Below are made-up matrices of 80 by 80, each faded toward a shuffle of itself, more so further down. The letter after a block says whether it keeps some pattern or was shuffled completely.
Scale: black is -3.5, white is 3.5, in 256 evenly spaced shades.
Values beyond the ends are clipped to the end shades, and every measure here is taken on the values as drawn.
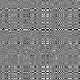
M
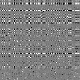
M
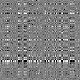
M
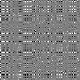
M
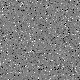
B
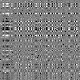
M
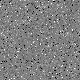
B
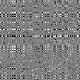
M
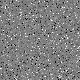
B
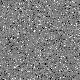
B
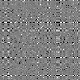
M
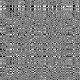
M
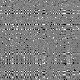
M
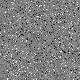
B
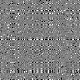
M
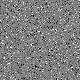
B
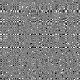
M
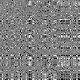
M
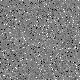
B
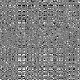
M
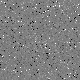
B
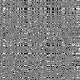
M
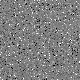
B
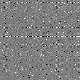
M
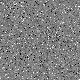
B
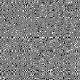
M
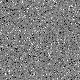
B
